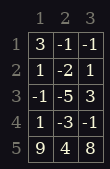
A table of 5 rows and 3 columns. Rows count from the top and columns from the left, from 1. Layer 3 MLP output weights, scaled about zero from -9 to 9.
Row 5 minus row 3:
10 9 5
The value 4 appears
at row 5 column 2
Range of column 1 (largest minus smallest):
10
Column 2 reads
-1 -2 -5 -3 4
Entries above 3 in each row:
0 0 0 0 3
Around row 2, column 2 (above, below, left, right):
-1 -5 1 1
